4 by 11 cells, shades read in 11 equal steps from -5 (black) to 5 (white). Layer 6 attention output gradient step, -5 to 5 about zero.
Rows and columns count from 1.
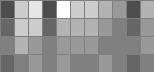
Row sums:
17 11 7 1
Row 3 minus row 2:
1 -1 -2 1 -1 -1 -1 -1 0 1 0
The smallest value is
-2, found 3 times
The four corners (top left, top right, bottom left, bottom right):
-2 2 -1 0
